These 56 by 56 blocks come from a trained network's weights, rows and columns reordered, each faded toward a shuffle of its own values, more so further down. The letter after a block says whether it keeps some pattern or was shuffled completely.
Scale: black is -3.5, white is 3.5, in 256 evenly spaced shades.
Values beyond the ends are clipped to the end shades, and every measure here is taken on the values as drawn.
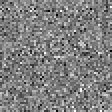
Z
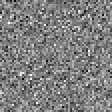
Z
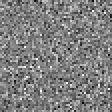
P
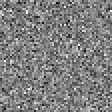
P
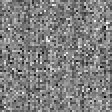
Z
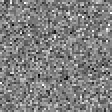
P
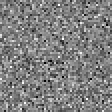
P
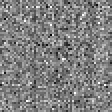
Z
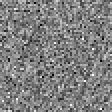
P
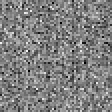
Z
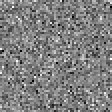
P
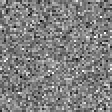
P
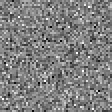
P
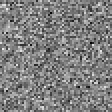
Z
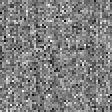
Z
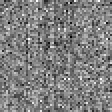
Z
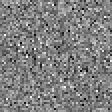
P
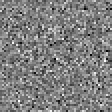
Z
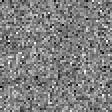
P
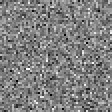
P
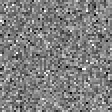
P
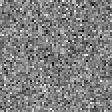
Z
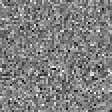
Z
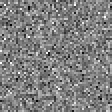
P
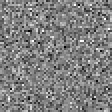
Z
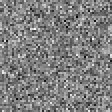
P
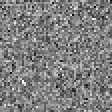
Z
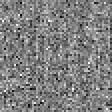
Z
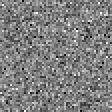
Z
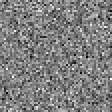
P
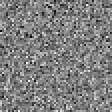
P
